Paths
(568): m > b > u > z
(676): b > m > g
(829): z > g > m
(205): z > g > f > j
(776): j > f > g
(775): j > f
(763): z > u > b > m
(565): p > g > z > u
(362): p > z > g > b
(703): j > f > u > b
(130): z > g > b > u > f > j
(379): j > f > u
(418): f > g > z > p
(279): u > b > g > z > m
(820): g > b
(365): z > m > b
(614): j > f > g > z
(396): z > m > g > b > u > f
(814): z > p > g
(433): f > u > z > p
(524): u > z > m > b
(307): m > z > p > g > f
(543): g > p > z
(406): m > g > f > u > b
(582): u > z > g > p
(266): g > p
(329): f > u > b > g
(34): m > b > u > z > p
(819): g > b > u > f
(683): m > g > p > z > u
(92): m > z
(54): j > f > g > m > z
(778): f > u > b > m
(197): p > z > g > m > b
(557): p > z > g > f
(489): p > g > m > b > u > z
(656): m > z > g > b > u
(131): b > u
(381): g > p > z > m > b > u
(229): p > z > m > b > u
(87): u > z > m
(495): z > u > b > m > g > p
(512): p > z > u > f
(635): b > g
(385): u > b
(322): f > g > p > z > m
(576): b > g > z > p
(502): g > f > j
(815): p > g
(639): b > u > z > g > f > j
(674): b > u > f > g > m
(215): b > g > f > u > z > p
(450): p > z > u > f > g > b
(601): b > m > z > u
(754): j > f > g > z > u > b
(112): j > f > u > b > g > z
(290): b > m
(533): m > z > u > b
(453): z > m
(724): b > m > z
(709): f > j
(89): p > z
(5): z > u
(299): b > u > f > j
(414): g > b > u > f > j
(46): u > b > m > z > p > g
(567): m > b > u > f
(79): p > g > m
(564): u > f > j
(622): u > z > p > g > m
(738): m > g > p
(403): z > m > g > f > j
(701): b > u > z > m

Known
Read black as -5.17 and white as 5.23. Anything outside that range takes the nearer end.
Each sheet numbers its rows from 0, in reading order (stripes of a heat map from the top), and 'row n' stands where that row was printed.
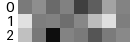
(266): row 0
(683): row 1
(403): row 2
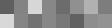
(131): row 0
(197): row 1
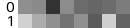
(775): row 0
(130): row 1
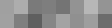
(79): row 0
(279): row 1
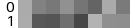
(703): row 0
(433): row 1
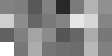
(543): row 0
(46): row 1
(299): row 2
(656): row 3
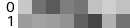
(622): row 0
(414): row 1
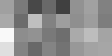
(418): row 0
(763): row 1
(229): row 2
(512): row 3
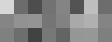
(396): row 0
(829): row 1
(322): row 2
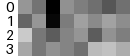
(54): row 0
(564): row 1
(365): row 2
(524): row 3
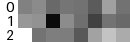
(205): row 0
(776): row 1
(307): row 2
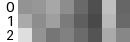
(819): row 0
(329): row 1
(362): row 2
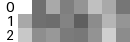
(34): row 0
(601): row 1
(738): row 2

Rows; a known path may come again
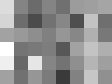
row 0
(512)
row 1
(396)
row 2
(385)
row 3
(307)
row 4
(533)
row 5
(381)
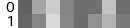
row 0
(635)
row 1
(131)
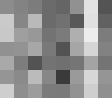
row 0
(215)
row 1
(406)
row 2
(489)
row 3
(576)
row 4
(814)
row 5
(639)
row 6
(738)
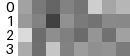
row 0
(87)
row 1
(379)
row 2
(92)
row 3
(763)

